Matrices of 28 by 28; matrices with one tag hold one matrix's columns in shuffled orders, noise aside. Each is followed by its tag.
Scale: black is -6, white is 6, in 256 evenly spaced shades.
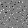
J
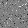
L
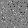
J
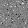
L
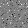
L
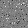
L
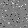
L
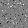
L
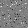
L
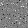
L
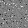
L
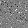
J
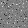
L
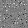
L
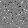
J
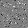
L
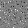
J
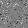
L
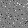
L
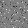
J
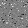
L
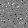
L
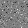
J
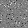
L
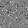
J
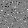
J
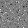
J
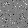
L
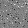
L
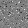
J
